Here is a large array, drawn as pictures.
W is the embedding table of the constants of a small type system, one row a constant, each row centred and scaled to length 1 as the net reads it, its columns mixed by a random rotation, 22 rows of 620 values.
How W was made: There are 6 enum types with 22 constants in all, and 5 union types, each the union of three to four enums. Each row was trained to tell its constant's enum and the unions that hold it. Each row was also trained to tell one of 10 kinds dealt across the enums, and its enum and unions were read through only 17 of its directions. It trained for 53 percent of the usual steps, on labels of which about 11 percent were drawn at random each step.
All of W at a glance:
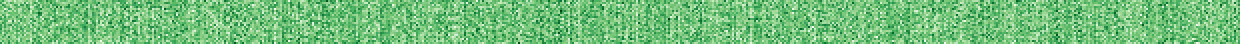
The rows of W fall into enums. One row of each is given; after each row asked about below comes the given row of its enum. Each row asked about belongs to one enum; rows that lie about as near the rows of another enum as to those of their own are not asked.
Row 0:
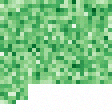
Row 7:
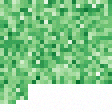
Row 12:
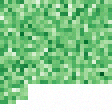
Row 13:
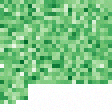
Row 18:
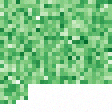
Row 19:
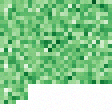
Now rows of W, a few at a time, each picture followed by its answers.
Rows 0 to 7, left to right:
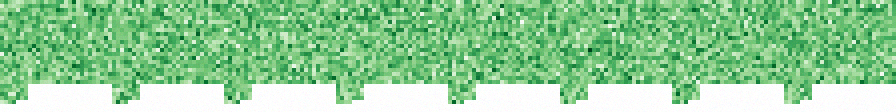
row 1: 19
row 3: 13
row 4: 19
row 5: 0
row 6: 12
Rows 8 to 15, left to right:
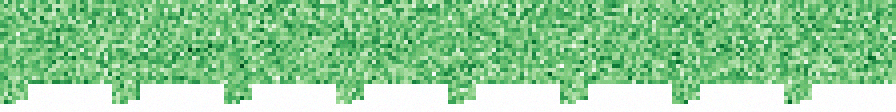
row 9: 18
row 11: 7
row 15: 12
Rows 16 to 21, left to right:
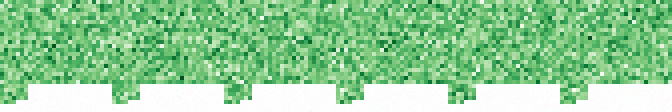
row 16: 19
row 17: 13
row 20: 0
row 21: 12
